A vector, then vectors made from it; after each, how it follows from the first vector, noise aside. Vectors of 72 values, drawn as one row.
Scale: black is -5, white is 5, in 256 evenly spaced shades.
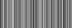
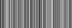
wrapped around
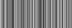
negated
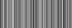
copied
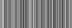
wrapped around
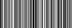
scaled up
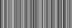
copied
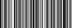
scaled up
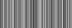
copied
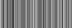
negated
